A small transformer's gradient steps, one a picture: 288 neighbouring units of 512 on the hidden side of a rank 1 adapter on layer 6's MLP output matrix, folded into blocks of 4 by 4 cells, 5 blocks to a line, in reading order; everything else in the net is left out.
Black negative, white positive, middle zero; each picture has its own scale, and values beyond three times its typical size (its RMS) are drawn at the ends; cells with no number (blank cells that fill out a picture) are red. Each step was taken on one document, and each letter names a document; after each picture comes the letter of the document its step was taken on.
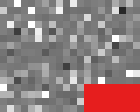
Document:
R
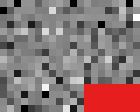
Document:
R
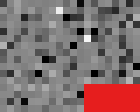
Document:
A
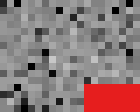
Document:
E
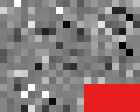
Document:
E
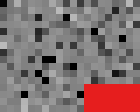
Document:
A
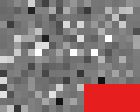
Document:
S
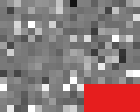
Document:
R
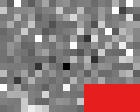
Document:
E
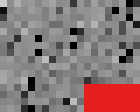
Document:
E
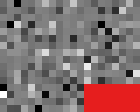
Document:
R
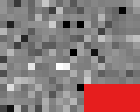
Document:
S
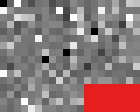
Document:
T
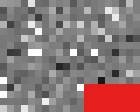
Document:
S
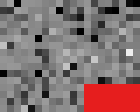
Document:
T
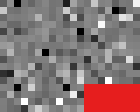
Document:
T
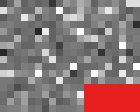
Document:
A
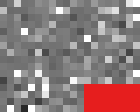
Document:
R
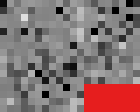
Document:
E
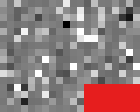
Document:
A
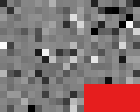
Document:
T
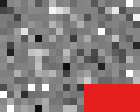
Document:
R
